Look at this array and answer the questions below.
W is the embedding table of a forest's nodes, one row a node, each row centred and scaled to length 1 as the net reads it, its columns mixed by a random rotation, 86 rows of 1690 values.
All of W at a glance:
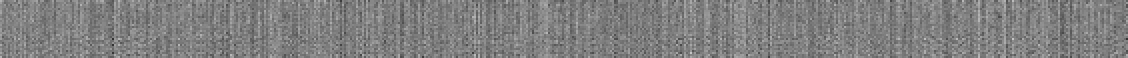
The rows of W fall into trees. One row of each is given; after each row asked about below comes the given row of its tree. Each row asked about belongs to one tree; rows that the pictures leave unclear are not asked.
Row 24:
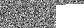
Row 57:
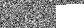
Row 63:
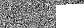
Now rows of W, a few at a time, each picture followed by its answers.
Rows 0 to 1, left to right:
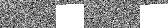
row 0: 57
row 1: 57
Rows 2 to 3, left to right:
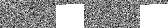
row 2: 57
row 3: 24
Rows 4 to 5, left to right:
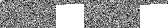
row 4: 57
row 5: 57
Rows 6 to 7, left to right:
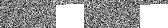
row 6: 24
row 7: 57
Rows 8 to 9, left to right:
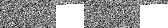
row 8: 24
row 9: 24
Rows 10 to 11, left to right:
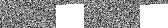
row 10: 57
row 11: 57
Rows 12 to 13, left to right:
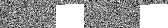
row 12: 24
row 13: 57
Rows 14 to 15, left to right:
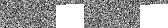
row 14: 63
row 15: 57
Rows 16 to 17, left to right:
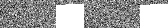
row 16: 24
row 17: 57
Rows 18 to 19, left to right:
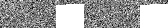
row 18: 57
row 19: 24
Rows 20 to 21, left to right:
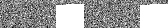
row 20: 24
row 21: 24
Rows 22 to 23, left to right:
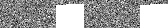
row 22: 24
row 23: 57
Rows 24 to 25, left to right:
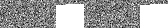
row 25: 63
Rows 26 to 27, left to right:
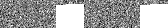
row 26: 24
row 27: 24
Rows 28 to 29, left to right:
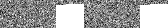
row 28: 24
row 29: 57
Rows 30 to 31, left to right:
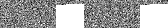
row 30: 57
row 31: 24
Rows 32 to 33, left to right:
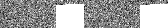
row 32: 24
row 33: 57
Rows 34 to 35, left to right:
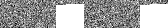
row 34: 24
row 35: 24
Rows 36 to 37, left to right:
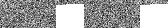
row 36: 57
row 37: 24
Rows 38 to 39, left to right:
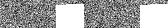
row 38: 63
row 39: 24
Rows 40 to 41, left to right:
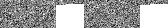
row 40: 24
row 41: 57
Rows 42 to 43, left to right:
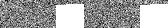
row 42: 57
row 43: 24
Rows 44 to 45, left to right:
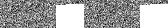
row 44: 63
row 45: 63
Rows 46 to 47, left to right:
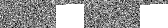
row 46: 24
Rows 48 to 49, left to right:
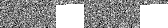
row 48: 24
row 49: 24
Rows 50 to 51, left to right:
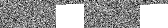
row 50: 57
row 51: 57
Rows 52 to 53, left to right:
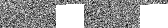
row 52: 57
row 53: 24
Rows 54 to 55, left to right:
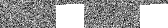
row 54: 57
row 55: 63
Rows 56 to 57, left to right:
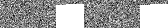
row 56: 63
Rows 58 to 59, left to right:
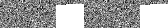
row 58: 57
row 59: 57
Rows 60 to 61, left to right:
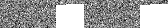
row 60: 24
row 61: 63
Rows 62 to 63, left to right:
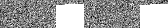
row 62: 24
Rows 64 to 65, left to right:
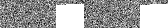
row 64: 63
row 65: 24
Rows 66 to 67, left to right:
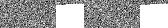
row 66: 57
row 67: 57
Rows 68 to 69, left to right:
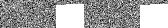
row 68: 57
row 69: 63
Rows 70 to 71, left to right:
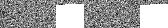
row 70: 24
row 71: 57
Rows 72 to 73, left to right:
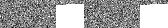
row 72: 24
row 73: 24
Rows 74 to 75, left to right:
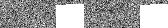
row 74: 57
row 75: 63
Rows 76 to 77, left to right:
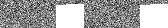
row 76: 63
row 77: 57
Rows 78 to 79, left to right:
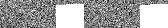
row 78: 57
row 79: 57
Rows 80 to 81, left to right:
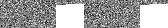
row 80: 57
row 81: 24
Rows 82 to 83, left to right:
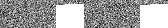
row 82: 24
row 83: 24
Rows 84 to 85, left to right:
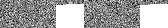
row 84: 24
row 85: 57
